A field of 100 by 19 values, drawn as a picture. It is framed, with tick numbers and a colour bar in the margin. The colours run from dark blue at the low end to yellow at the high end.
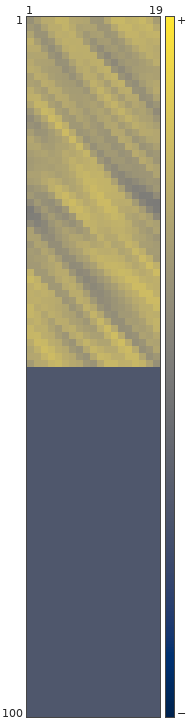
It is made of 2 by 1 panels. Panel 1,1: high, slanting down to the right. Panel 2,1: low, flat.
